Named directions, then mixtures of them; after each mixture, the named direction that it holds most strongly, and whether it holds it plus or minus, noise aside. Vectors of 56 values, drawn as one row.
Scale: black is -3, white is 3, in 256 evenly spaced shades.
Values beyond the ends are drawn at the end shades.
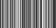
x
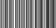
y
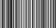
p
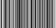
x, minus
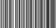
y, plus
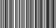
y, plus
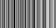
y, minus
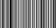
p, plus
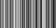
x, plus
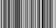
x, minus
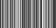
x, plus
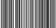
y, plus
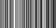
y, plus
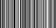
y, minus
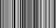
x, plus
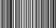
p, plus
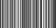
x, plus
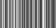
y, plus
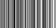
y, minus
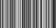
x, plus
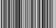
x, minus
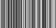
x, minus
